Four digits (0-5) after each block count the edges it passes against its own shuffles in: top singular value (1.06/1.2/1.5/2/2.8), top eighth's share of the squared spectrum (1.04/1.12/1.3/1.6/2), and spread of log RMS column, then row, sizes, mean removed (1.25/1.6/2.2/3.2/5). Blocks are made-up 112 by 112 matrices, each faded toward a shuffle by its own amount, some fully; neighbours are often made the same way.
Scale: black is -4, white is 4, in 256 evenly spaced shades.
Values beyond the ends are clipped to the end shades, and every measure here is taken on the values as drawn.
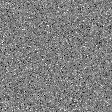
0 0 0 0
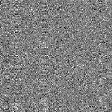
4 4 2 2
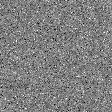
0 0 0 0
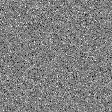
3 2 0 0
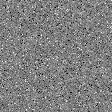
2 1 0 0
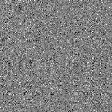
4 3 2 2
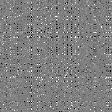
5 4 3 3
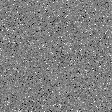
0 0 0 0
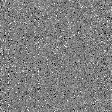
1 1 2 0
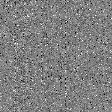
1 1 2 0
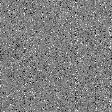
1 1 2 0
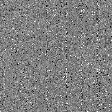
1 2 2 0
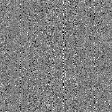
2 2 3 0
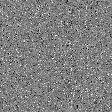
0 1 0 0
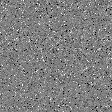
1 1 0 1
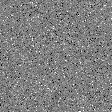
0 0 0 0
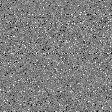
1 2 0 2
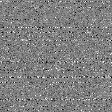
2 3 0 3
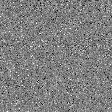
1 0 0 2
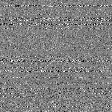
2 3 0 4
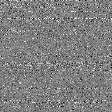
2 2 0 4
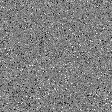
0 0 0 1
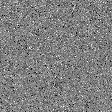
0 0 0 1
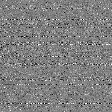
2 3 0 4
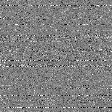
2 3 0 4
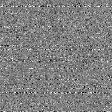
2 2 0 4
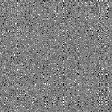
4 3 3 2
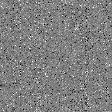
1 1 2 0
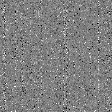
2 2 3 0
